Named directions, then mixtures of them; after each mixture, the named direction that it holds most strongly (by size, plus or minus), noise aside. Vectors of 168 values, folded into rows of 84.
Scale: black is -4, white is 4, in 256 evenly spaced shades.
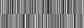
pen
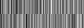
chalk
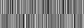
pen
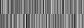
chalk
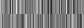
chalk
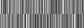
chalk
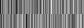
chalk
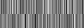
pen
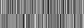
pen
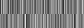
pen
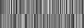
pen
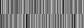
chalk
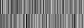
chalk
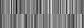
chalk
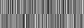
pen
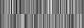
pen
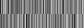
chalk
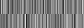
pen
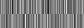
pen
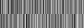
chalk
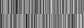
chalk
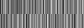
chalk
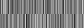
pen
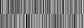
chalk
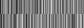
chalk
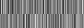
pen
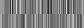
pen
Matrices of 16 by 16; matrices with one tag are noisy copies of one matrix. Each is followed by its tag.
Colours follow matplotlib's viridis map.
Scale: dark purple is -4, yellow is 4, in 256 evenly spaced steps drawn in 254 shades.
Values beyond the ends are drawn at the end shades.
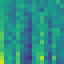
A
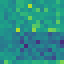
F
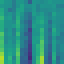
A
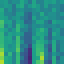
A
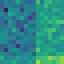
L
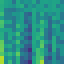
A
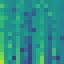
A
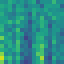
A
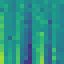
A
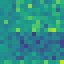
F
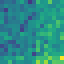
L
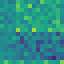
F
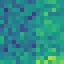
L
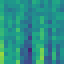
A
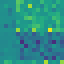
F
